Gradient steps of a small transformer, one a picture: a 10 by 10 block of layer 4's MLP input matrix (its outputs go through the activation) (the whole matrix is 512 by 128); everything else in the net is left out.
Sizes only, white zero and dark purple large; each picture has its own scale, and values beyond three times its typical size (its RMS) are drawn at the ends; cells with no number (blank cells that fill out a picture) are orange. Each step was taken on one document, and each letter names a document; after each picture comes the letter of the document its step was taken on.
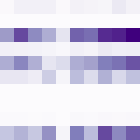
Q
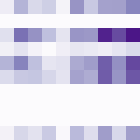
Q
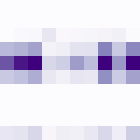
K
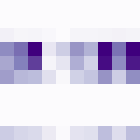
K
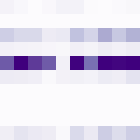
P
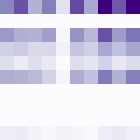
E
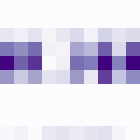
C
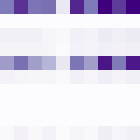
P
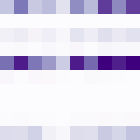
P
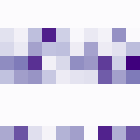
K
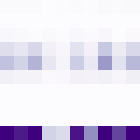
C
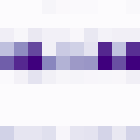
K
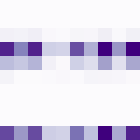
C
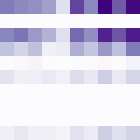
Q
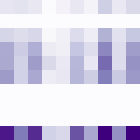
C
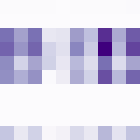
C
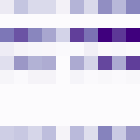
E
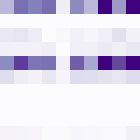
P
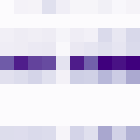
P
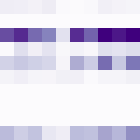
Q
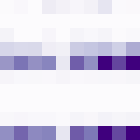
E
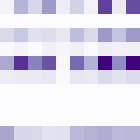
P
